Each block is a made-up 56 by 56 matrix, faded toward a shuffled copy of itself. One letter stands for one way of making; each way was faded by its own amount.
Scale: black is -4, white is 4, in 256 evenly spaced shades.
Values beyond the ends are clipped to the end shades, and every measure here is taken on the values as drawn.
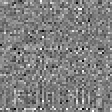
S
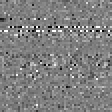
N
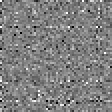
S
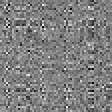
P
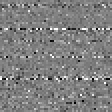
N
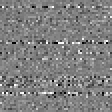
N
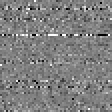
N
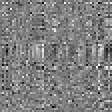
P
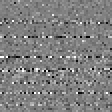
N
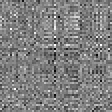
P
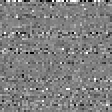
N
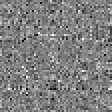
S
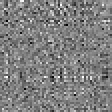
S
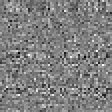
S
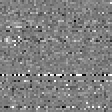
N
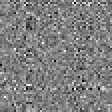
S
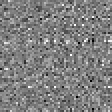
S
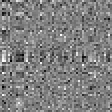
P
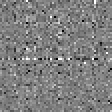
S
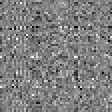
S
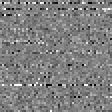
N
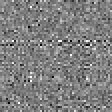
S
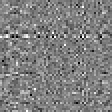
S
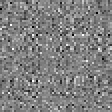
S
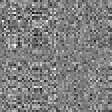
P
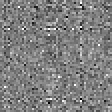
S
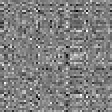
P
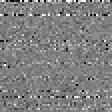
N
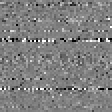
N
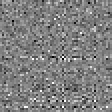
S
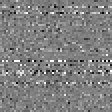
N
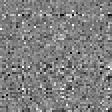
S
